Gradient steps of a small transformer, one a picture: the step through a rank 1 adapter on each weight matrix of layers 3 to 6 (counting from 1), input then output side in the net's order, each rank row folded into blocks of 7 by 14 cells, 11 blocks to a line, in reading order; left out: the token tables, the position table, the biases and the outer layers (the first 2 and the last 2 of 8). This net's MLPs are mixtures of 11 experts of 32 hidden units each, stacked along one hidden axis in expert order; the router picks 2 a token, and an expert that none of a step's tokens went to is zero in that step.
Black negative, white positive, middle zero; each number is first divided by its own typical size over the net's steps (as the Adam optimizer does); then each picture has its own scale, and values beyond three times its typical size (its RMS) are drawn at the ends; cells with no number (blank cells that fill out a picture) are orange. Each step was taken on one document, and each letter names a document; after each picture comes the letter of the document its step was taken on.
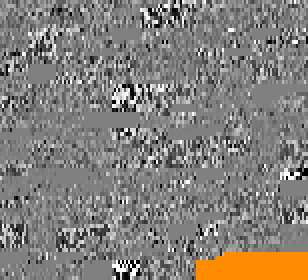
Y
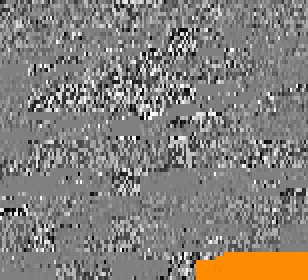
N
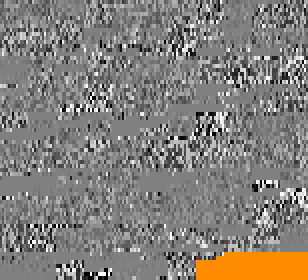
N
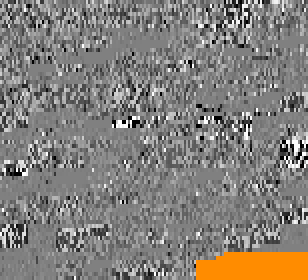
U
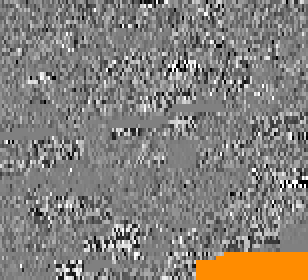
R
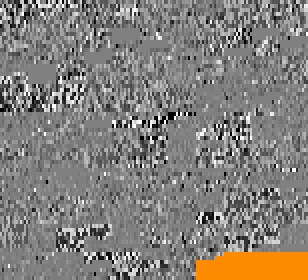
Y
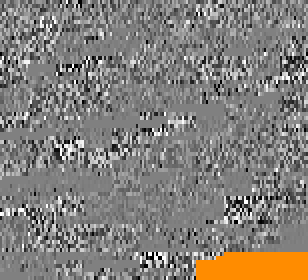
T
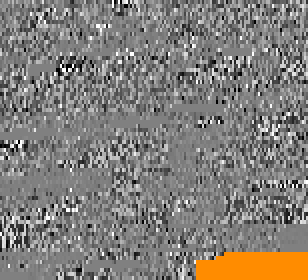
T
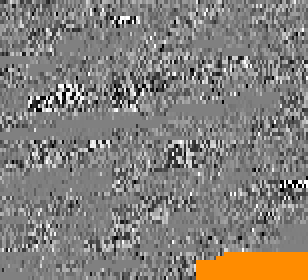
T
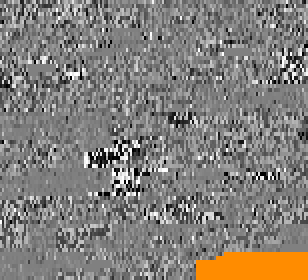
Y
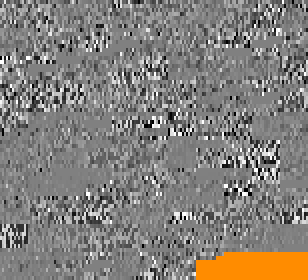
U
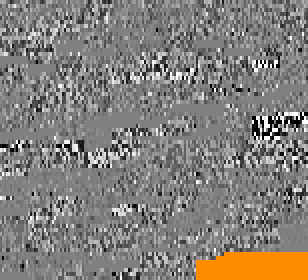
T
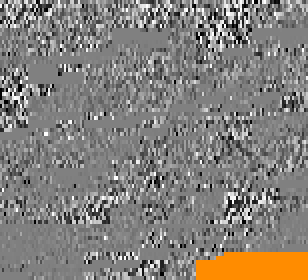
Y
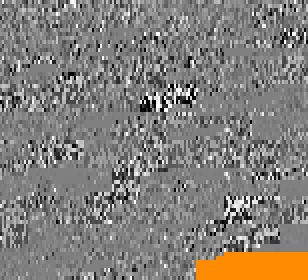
R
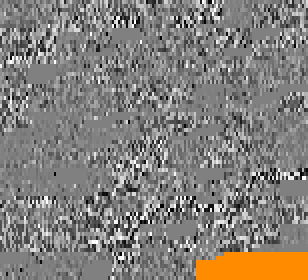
Y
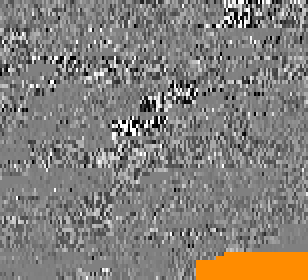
R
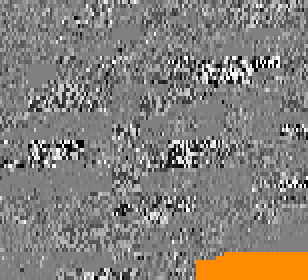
T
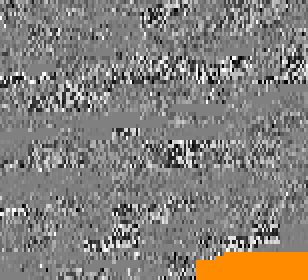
T
